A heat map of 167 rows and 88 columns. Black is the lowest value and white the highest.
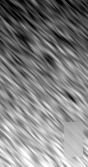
There are no lone odd cells. The bottom right is the calmest part. No single row or column stands out from its neighbours. Overall the values sit about 50% of the way up the scale. Values rise toward the bottom. An odd patch, calmer than its surroundings, sits in the bottom right. The ninth with the lowest average is the top left. Streaks slant down to the right.
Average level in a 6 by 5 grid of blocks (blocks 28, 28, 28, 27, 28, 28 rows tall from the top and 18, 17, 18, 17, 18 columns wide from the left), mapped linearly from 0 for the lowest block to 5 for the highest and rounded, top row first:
0 0 1 0 0
1 1 2 1 1
2 2 2 3 3
3 3 3 3 3
4 4 4 4 4
5 5 5 5 5
